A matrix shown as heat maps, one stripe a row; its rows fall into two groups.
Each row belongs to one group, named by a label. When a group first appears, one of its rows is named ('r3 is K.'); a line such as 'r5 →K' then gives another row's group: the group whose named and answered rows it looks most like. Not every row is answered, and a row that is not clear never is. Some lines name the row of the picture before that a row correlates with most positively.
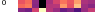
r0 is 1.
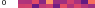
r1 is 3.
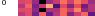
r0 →1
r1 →3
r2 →1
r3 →3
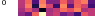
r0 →3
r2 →1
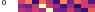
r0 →3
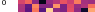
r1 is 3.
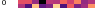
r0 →1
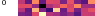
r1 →1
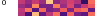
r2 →3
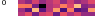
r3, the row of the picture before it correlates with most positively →2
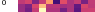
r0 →3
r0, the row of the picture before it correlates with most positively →3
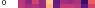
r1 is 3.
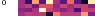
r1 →3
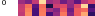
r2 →3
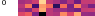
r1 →3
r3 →1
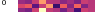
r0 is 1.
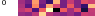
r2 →3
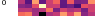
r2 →3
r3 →1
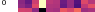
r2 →1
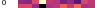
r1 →1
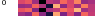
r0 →1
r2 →1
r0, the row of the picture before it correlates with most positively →1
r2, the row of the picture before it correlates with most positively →1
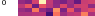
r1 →3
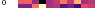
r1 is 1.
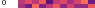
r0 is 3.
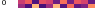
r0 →3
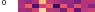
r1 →3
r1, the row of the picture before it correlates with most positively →0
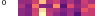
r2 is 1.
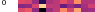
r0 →1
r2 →1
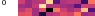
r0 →3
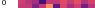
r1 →3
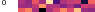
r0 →3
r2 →1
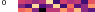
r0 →3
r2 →1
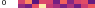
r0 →3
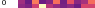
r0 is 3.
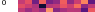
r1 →1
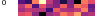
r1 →3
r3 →1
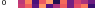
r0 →3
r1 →3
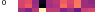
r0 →1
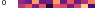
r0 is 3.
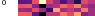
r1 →1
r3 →1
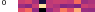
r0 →1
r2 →1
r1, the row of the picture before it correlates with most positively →0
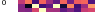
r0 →3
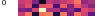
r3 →3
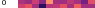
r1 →1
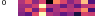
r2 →3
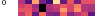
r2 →1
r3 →3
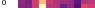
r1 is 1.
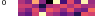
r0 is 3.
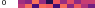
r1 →3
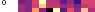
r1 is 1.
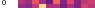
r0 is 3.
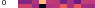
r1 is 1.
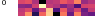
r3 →3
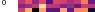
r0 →3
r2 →3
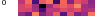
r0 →3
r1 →1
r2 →1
